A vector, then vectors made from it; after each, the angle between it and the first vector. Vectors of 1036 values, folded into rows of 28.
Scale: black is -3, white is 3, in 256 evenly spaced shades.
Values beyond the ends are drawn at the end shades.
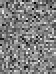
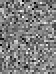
nearly parallel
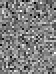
nearly parallel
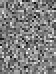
nearly parallel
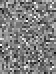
nearly opposite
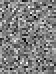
partly aligned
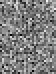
partly opposed
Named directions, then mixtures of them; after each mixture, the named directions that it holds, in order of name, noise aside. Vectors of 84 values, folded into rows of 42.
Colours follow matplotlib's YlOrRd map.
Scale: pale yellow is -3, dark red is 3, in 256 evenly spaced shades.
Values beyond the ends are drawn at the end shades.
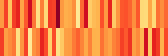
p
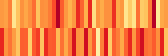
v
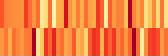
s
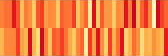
v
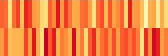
p, s, v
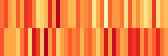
p, s, v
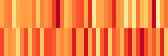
v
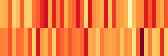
p, s, v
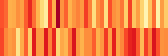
p, s, v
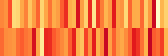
p, s, v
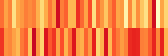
s, v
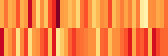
p, v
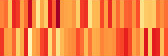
p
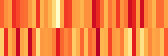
p, s, v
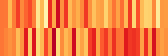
p, s, v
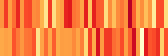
p, s, v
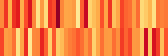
p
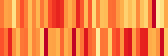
v
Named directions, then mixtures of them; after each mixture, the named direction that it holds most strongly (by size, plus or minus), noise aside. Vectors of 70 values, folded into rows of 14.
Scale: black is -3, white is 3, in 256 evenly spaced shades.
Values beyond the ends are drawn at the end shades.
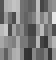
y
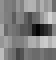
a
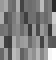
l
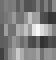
a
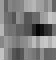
a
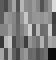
l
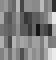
l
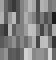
y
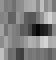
a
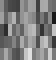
y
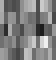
y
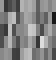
y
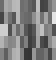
y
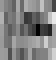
a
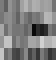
a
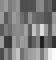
l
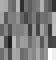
l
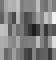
y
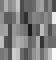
l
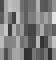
y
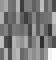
l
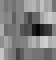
a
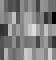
y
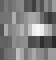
a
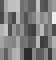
y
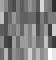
l
